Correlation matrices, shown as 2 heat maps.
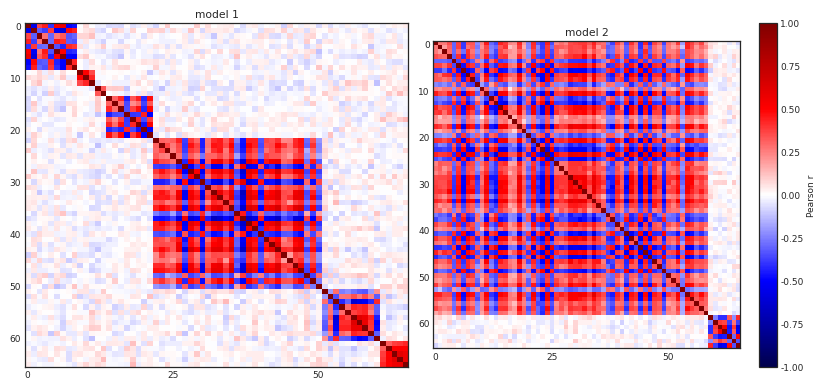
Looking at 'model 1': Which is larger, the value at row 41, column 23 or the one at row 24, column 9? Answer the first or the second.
the first
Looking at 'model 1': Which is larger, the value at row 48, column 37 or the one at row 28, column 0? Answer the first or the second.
the first
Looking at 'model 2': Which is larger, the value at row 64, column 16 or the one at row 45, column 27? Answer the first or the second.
the second
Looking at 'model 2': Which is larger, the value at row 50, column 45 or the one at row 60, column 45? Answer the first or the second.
the first
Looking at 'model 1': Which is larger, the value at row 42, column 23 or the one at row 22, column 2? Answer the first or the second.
the first
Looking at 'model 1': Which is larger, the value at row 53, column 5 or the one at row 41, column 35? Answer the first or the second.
the second
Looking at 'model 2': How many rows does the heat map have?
66
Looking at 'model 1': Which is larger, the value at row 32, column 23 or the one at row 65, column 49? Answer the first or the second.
the first
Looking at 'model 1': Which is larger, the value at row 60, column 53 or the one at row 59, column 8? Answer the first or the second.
the first
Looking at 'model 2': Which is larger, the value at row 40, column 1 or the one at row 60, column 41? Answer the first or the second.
the first
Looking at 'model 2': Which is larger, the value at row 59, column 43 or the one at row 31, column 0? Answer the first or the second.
the second
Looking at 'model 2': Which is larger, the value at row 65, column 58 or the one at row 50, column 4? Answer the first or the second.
the first
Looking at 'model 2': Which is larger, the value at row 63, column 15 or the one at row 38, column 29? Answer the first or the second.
the first
